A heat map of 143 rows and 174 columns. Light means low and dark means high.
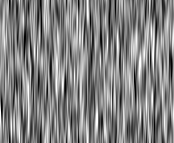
There is no overall slope. Overall the values sit about 50% of the way up the scale. The histogram is bell-shaped. Neither half mirrors the other. The grain runs up and down.
